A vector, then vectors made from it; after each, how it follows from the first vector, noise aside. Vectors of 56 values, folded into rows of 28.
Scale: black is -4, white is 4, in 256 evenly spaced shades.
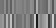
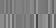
shrunk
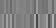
shrunk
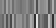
negated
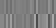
shrunk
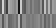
reversed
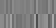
shrunk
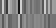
reversed
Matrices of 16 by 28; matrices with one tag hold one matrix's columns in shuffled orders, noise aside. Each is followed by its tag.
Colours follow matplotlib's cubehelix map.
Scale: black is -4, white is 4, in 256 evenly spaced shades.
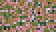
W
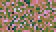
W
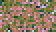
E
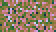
W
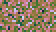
W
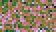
E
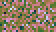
W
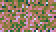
E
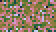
E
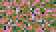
W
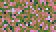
W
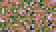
W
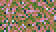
W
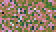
W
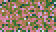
E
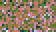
E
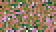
E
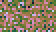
E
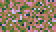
W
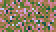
W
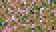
W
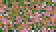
E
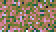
E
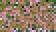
E
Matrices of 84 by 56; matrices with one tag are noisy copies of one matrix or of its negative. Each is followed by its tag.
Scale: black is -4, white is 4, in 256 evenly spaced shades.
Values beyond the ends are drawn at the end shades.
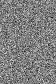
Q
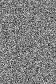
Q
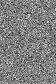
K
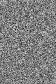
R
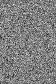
K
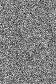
K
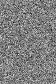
K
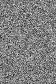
K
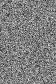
Q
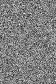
K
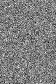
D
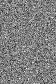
Q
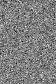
R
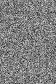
D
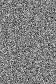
Q
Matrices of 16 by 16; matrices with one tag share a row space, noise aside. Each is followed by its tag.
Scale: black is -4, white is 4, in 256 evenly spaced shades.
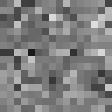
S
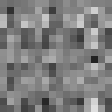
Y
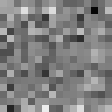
Y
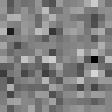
Y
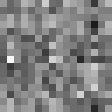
Y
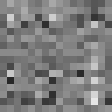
Y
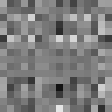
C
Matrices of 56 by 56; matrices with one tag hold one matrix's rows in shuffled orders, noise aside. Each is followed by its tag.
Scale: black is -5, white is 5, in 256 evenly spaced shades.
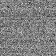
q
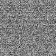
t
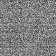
t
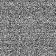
t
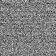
q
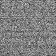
q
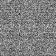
t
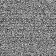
q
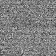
q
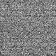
q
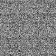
t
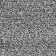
q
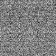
t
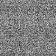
t
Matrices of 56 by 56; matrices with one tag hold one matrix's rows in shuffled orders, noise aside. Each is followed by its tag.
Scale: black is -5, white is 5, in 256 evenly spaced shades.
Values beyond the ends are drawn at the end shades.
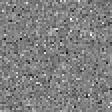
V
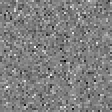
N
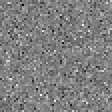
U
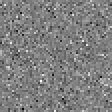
U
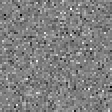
V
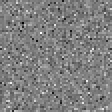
U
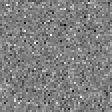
N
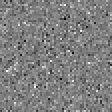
N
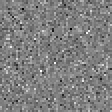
U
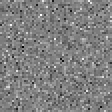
U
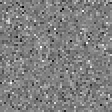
U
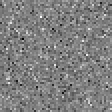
U
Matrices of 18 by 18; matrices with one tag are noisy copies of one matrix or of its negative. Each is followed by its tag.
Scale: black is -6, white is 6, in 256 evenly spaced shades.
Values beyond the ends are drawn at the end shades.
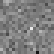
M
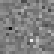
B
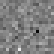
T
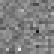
T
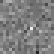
M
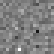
T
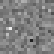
B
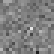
M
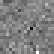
M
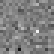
T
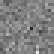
M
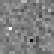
B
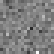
M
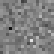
B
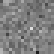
M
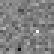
T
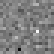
T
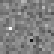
B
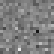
T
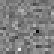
T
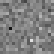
B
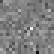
M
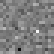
T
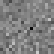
M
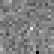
M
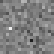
B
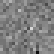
M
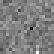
M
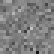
M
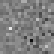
B
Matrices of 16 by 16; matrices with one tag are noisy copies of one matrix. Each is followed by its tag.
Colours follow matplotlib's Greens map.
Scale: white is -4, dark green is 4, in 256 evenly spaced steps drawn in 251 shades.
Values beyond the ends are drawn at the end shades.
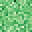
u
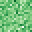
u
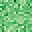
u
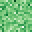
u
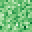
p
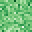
u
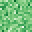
u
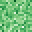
u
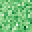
p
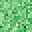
p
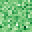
p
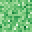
p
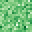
p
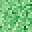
p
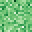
u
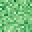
u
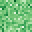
u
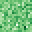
p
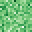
u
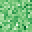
p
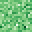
p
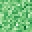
p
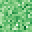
p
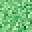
p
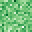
u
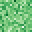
u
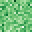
u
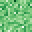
u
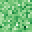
p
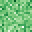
u
